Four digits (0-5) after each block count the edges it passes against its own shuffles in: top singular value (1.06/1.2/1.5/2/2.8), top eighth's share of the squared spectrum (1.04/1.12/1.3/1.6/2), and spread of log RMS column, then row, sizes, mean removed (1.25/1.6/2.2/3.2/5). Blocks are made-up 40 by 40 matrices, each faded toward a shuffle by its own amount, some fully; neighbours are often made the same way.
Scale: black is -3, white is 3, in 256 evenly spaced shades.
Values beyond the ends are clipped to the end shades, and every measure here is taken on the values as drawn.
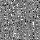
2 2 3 0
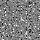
1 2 2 0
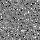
1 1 0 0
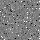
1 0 0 0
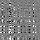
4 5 3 2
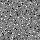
0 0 0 0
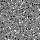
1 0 0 0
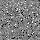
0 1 0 0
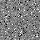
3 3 1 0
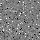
0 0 0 0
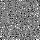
2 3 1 1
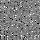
2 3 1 0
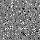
2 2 1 1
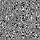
3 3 2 1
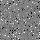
2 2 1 0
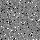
1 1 0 0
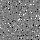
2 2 0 0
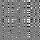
5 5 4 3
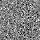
0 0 2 0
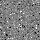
1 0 0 0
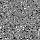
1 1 0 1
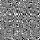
4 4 2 2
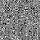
3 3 1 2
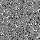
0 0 0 0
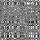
4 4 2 3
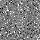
2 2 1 0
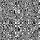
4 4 2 2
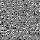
3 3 1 1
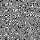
3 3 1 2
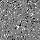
2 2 0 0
